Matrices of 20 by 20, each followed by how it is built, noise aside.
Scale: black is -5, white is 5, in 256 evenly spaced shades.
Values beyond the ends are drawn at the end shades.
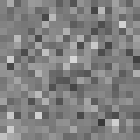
noise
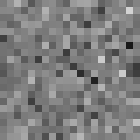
noise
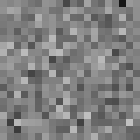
noise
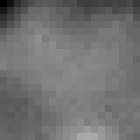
smooth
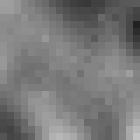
smooth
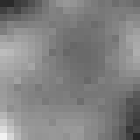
smooth
